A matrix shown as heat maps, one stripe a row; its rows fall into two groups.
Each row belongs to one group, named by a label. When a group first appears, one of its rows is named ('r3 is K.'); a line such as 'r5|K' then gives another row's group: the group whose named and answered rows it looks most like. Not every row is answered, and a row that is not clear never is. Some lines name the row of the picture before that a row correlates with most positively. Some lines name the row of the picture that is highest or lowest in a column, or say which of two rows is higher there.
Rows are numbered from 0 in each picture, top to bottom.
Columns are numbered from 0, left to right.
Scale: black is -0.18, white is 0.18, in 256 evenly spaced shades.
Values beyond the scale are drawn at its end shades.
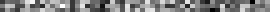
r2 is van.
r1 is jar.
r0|van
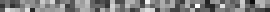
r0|van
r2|jar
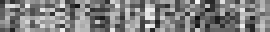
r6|van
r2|van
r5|van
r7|van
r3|jar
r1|jar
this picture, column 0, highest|5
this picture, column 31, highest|7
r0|van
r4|van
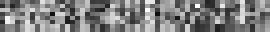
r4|jar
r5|jar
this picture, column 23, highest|4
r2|van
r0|van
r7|van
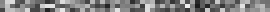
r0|jar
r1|van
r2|jar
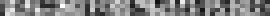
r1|jar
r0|jar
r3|jar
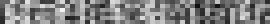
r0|jar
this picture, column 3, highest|4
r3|jar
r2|jar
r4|jar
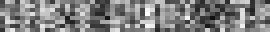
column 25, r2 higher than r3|Yes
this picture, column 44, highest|7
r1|van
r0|jar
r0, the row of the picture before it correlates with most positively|3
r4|van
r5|jar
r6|van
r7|jar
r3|van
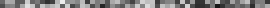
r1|van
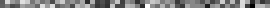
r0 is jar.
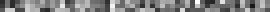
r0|van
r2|jar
